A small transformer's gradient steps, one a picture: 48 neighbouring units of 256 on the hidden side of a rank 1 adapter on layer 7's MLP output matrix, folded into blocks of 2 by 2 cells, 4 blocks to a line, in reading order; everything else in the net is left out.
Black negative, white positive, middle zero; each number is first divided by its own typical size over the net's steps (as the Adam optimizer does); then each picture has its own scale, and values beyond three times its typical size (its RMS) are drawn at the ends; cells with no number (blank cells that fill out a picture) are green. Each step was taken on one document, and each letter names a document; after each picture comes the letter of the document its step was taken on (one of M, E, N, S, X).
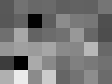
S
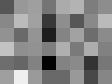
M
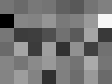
M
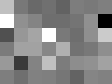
M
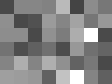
M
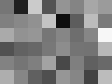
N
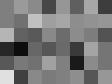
S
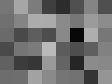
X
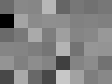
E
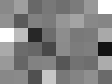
N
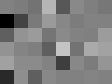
E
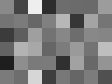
N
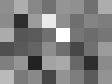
X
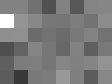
E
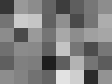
M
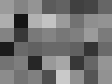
X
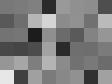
S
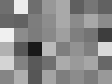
N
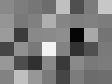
X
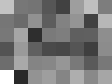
S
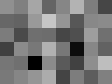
X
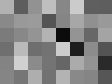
X
